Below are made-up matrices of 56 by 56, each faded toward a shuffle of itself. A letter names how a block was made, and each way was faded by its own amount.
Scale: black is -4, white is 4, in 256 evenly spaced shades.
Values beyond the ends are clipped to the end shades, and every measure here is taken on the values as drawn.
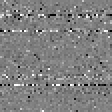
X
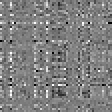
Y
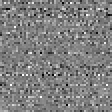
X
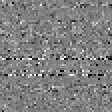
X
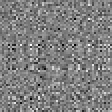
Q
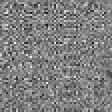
Q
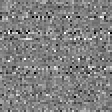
X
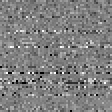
X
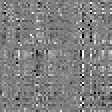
Y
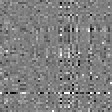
Y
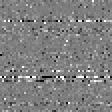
X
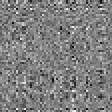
Q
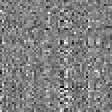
Q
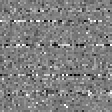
X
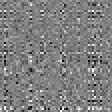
Y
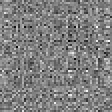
Q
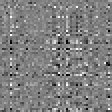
Y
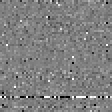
X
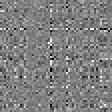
Y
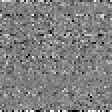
X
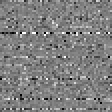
X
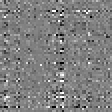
Y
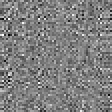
Q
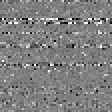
X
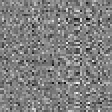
Q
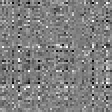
Y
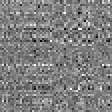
Q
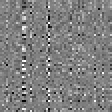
Y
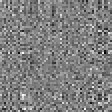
Q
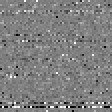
X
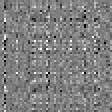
Y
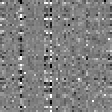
Y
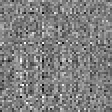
Q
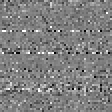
X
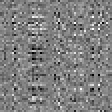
Y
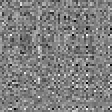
Q
